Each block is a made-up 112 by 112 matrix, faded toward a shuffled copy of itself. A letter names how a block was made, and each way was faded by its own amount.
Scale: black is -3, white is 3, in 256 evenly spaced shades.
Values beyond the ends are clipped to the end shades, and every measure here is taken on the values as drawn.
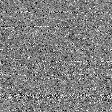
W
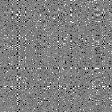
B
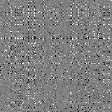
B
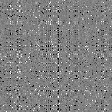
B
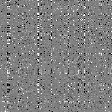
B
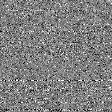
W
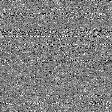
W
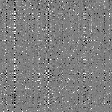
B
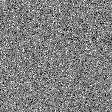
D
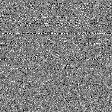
W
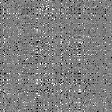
B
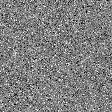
D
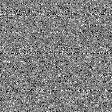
W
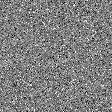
D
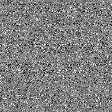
W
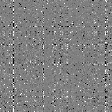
B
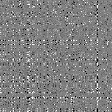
B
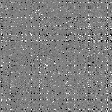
B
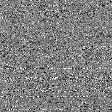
W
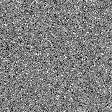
D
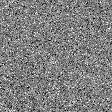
D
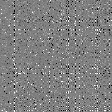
B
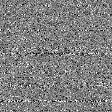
W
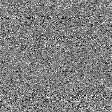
W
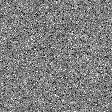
D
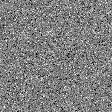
D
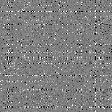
B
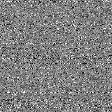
W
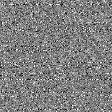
W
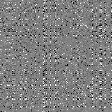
B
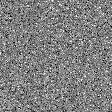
D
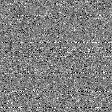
W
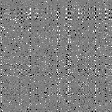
B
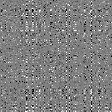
B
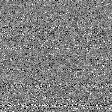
W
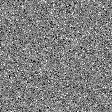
D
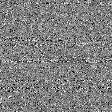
W
